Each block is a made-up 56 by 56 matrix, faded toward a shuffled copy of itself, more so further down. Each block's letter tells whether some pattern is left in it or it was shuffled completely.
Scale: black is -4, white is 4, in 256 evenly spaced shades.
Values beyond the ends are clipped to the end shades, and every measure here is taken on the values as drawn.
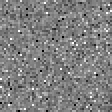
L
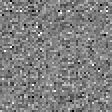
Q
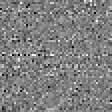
Q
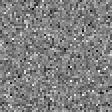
L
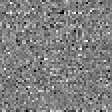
Q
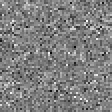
Q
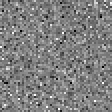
L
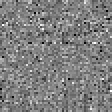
Q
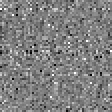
Q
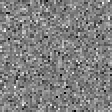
L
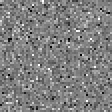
L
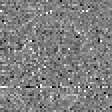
Q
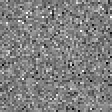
L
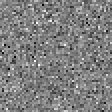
L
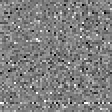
Q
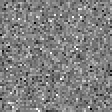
L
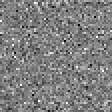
Q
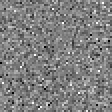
L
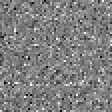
Q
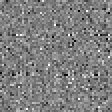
Q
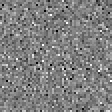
Q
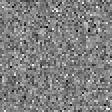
Q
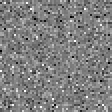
L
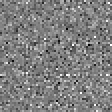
Q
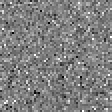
L
